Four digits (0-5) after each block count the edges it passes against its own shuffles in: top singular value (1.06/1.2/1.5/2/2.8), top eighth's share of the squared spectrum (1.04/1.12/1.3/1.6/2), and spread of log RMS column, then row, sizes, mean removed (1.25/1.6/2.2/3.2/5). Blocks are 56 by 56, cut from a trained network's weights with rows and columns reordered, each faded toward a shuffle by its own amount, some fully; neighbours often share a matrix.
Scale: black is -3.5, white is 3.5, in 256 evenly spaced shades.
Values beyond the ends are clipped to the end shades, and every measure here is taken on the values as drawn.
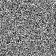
0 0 0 0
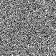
0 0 0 0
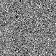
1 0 0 0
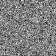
0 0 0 0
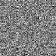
3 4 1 2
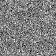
0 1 0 0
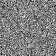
1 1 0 0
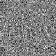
2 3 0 2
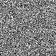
0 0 0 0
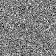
2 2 0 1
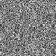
3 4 1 1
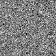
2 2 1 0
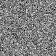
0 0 0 0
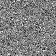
0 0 0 0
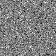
0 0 0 0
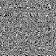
3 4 2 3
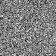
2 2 0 1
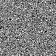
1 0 0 0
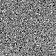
1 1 0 0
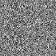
2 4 2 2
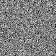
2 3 1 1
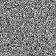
2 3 1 1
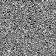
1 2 0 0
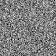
2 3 1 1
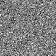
0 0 0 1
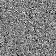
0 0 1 0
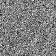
1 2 0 0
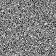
0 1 0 0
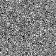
1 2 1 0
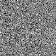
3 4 2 1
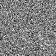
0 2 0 0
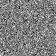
0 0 0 0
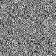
3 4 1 2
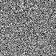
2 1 0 0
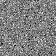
1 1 0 0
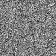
1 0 0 0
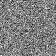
1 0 0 0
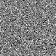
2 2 1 0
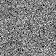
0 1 0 0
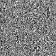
2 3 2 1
